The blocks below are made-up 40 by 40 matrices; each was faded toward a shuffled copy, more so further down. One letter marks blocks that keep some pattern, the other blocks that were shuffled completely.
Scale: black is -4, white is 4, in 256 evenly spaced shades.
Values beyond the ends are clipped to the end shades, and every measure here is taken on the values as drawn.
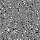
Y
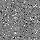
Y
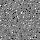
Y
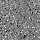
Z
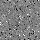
Z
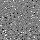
Y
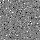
Z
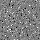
Z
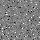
Z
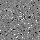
Y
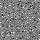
Y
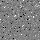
Z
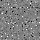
Y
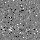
Y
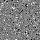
Z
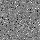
Z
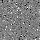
Z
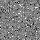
Z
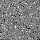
Z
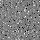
Y
